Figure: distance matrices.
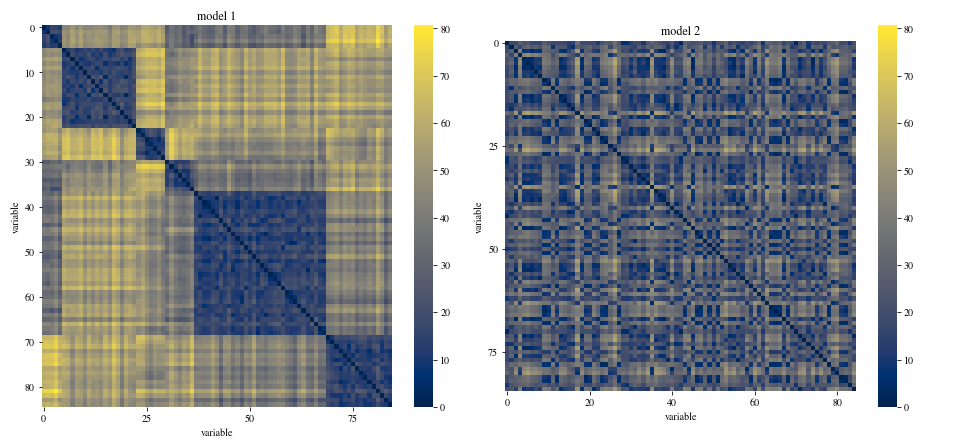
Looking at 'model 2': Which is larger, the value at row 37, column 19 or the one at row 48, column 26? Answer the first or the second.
the second
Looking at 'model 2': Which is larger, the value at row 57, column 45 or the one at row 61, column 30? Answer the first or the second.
the second
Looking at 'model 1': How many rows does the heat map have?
85
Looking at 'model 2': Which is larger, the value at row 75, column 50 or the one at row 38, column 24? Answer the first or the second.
the second
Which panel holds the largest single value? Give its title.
model 1
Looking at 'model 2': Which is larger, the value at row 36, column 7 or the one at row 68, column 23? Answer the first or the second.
the first
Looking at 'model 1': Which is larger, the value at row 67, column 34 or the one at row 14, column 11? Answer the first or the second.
the first
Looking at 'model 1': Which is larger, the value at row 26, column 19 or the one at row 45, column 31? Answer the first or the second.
the second
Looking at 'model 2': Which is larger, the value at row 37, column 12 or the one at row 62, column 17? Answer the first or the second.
the second
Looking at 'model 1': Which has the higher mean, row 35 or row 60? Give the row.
35
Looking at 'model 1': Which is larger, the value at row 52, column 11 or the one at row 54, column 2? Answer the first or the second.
the first
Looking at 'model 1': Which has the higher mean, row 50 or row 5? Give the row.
5
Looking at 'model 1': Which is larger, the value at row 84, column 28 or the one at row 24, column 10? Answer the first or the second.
the second
